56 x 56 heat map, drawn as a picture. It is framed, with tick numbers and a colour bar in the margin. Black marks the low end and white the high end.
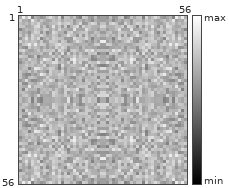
No overall slope runs across the table. No single row or column stands out from its neighbours. No seam splits the table. Its left and right halves mirror each other, and so do its top and bottom. Fine speckle covers the field. On average the colour sits 70% of the way up the scale. The values follow a bell shape.
